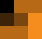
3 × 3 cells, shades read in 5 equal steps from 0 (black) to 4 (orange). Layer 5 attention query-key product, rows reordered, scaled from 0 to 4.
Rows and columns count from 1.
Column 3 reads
3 4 4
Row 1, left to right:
0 3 3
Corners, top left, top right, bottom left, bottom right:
0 3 3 4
